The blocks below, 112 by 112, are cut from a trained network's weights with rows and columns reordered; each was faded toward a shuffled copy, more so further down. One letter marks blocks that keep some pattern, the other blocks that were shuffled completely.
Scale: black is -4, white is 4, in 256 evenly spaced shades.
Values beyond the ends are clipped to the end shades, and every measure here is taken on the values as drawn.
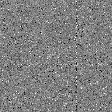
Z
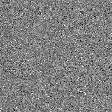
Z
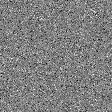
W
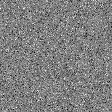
W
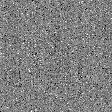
Z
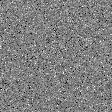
W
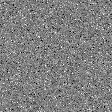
W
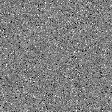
Z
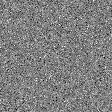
W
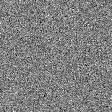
W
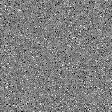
Z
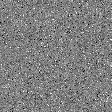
Z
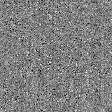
Z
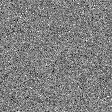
W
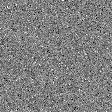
W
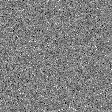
W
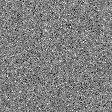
W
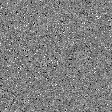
Z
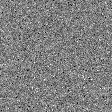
W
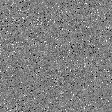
Z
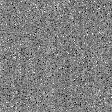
Z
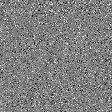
Z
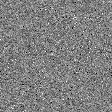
Z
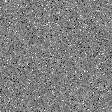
W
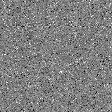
Z
